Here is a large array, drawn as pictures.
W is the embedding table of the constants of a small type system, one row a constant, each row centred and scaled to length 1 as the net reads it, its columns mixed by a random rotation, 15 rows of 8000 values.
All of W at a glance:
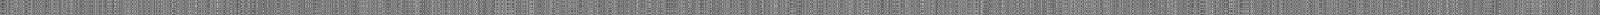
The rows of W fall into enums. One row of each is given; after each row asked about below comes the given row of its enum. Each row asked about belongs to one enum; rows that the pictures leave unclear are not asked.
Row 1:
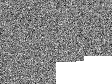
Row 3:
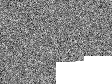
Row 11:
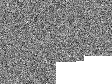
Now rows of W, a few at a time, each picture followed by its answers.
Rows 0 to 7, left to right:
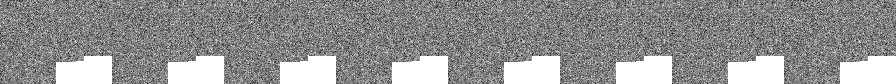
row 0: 3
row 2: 11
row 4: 3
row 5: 1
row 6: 1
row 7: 3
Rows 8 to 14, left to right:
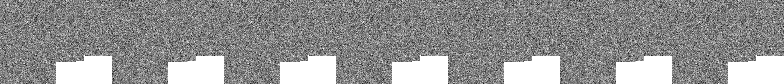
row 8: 11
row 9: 3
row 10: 11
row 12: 1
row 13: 3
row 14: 11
